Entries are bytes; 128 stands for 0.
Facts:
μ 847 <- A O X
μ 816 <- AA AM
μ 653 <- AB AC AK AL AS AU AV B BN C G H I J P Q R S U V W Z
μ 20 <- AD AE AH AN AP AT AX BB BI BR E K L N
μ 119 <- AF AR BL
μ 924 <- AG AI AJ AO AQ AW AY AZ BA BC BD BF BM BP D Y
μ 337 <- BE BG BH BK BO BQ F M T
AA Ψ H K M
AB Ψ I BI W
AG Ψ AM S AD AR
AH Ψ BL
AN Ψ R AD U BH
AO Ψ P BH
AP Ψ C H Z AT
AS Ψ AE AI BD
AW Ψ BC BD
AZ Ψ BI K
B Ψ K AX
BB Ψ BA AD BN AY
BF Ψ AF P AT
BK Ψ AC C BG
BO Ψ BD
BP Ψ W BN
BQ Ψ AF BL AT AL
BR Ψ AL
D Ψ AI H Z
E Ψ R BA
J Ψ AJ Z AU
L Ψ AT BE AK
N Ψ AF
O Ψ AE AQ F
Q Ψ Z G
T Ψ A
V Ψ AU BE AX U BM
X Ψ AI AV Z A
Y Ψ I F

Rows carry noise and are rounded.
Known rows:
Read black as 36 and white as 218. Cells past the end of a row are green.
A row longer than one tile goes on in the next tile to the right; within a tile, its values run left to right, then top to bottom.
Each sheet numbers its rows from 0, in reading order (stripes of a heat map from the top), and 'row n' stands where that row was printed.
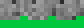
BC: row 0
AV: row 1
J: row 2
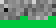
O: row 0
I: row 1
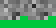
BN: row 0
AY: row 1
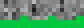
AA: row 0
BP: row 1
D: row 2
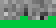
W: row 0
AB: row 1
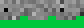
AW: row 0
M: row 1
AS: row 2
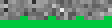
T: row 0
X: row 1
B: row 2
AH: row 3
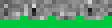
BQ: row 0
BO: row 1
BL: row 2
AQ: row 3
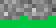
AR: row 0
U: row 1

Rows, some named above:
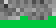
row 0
BA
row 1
BF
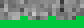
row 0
AL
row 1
BL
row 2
D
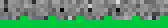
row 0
D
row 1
J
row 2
AW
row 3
AS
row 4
AQ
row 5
AB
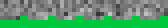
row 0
V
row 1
AL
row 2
BG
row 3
AM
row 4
AO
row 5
K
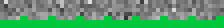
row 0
BA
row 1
AL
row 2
AE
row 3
BI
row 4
AB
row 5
BH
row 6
AT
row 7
AJ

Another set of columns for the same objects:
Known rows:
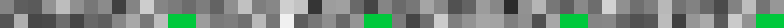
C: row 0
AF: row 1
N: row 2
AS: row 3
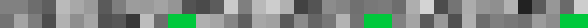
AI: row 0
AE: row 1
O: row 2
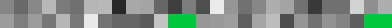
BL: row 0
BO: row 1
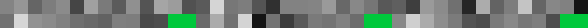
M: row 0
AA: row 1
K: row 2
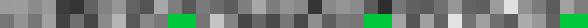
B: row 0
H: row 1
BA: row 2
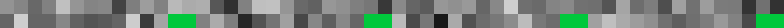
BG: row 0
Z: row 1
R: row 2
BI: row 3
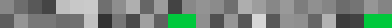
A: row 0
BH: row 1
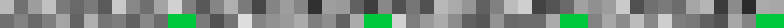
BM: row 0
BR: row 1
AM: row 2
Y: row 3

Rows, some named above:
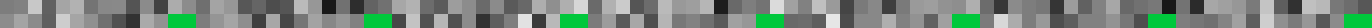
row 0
AQ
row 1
AB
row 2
BK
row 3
O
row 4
L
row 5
K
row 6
AT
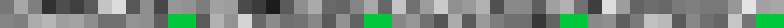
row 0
BP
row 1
AZ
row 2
BE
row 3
AW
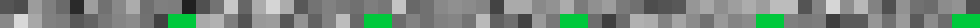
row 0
K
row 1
AE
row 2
AJ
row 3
AO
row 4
AU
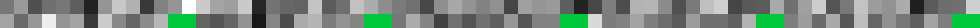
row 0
AG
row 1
V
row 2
H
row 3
AM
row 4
O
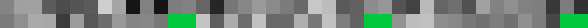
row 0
AB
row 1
AD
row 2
BI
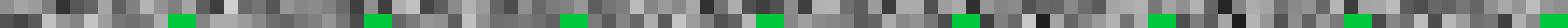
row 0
BF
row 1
BI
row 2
T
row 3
AL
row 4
AX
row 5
AP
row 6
X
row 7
D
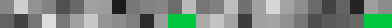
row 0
BQ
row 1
F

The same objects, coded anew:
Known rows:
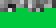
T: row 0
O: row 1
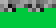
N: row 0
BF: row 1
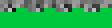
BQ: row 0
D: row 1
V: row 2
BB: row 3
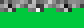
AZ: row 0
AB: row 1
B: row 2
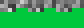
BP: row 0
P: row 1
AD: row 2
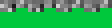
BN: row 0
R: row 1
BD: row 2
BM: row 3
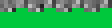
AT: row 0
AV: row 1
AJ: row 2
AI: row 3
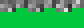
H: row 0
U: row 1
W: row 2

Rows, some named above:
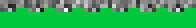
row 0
X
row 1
AP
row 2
AB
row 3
O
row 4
AE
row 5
AG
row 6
BK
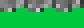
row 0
BE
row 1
M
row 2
AI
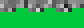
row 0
AE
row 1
BG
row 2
B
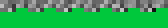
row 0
AS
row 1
AW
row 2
BO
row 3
AW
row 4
K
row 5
BQ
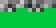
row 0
Y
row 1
AO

